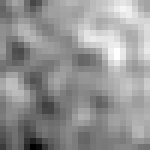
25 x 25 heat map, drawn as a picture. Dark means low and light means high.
Average level on the scale: 60%. Ninth with the lowest average: bottom left. Slope: up to the top right. Lone odd cells: none.
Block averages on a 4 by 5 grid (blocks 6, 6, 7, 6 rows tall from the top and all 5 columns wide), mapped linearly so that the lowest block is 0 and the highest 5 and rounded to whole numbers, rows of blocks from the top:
2 2 4 5 5 | 1 2 2 5 4 | 3 1 2 2 4 | 0 0 2 2 3
